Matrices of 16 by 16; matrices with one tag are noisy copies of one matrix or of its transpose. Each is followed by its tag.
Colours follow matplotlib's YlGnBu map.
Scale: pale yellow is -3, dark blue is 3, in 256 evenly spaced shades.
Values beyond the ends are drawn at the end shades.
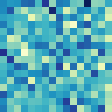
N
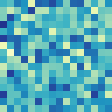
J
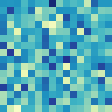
N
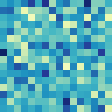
N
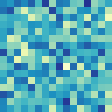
N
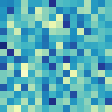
N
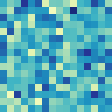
J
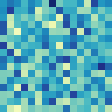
N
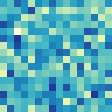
J
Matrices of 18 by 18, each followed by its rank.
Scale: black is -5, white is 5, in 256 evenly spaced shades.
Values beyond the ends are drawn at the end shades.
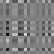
one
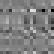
two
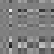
one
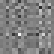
two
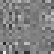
three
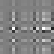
one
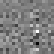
three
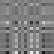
one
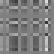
one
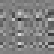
two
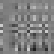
two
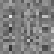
three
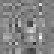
three
